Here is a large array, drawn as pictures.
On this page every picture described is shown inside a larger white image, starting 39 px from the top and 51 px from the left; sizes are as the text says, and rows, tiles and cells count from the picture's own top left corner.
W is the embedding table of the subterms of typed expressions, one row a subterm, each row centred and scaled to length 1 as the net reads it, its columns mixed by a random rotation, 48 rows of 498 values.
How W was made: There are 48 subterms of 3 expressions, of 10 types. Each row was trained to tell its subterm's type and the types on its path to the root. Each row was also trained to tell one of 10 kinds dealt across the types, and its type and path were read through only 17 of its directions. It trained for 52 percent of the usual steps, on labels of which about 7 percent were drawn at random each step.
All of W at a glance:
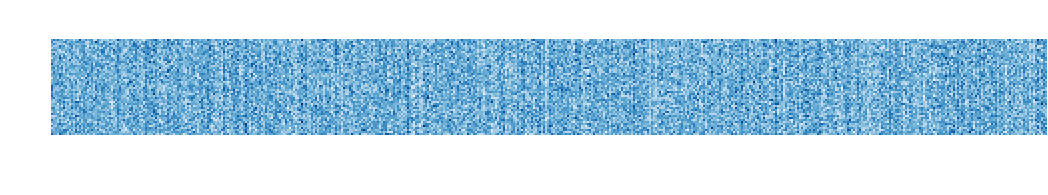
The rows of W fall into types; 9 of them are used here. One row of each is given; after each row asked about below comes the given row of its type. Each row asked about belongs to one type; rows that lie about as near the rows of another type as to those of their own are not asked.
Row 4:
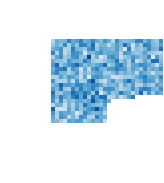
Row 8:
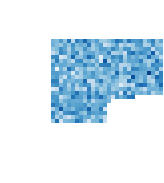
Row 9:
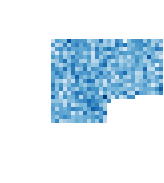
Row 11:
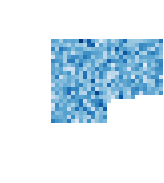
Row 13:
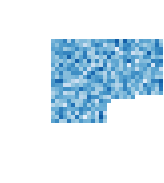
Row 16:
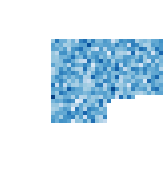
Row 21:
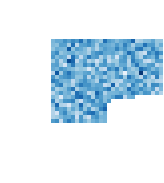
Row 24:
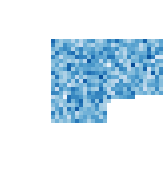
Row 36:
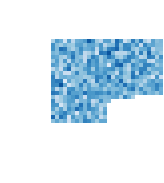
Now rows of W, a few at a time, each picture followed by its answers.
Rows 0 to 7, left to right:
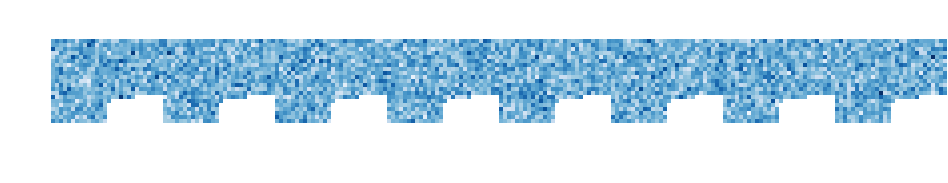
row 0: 11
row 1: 24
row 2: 16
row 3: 4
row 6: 16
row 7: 4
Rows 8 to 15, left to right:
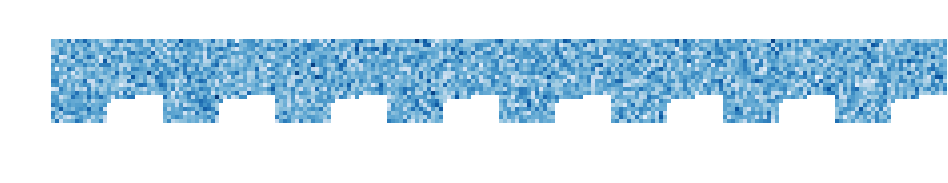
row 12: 24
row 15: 11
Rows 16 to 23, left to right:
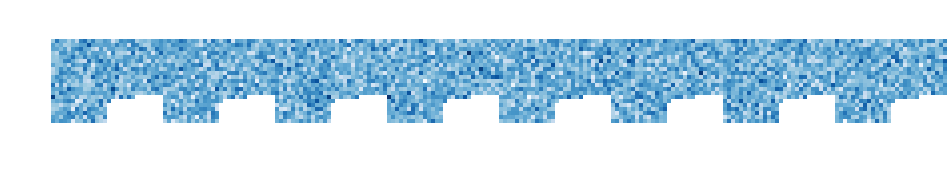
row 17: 9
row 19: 8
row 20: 16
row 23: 24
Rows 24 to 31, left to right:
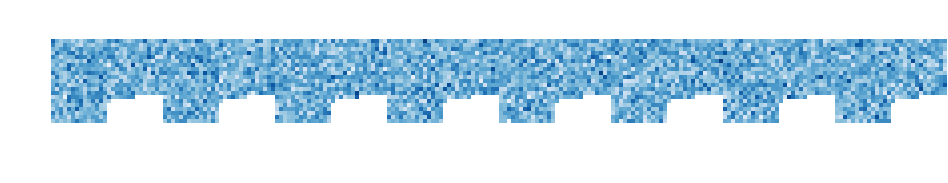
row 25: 24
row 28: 24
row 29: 21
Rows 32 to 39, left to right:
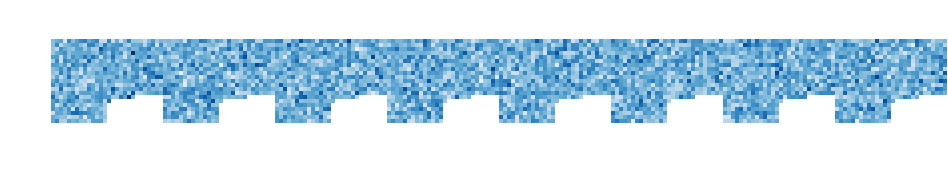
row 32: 8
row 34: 21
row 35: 11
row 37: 11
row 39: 16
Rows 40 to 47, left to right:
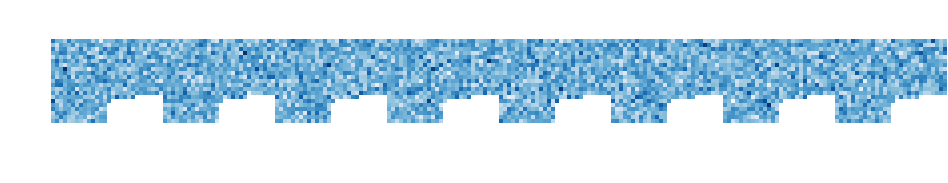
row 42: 9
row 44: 16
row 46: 9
